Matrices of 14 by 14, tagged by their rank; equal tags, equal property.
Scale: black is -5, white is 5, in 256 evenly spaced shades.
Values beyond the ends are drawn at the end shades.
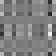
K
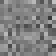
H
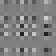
K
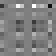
K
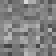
H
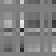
K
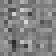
H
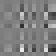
K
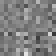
H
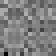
H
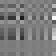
K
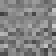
H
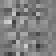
H
